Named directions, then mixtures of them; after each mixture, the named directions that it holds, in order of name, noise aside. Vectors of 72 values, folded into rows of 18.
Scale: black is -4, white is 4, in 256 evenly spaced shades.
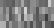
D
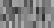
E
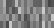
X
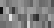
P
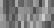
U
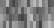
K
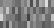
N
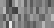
E, X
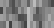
K, P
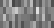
E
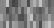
K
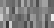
D, N, X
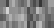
K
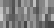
D, N, U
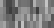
E, U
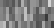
D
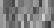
U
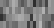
K, N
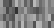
E, U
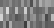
D, N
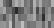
E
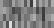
E, N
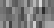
K, X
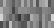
K, N, X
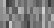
X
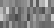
N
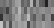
N
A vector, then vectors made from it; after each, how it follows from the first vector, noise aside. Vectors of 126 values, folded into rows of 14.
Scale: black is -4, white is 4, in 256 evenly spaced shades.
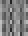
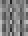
copied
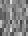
sign-scrambled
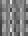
negated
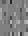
partly zeroed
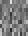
sign-scrambled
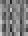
copied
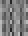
copied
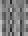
copied
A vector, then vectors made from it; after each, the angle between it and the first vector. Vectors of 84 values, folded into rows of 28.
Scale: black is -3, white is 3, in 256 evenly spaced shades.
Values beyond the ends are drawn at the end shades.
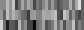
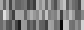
orthogonal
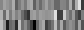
nearly parallel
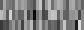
orthogonal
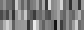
partly opposed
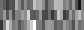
nearly opposite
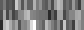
nearly opposite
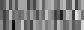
orthogonal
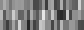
partly aligned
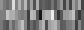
partly aligned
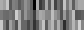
partly aligned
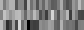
partly aligned
